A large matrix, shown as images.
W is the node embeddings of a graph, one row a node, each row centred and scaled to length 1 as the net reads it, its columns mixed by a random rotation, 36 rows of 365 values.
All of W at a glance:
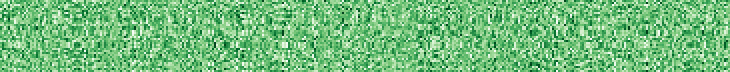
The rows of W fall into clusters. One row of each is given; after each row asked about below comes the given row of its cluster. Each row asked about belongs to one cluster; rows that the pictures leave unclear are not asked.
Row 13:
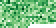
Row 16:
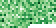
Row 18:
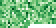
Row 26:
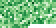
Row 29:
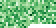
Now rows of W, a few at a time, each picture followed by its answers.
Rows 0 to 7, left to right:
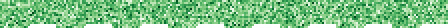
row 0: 29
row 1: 16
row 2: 18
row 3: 13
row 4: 29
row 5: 26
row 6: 13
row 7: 26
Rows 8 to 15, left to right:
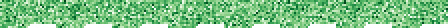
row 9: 13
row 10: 16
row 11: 16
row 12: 29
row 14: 13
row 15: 16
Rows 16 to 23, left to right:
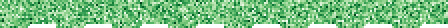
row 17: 16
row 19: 26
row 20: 29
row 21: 18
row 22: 18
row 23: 18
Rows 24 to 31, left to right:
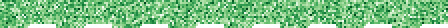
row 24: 26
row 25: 13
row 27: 13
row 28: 13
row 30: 18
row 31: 16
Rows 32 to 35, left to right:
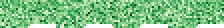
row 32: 16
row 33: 29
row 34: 18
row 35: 16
